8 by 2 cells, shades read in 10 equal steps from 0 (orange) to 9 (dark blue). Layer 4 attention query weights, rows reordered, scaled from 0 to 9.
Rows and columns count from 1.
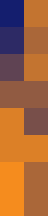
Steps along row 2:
down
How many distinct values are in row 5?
2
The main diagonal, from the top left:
9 3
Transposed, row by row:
9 8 6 4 1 1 0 0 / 2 3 2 4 5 1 3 3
